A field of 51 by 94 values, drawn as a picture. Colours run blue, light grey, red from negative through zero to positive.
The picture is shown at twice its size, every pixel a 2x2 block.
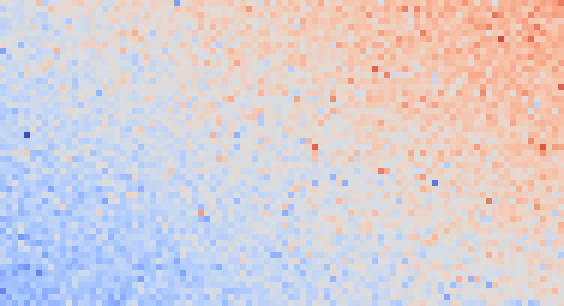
The halves do not mirror each other. The ninth with the highest average is the top right. The ninth with the lowest average is the bottom left. Values rise toward the top right. The values follow a bell shape.
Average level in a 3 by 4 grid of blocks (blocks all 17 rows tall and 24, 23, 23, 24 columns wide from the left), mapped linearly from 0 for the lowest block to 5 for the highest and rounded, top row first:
2 3 4 5 | 1 2 3 4 | 0 1 2 3
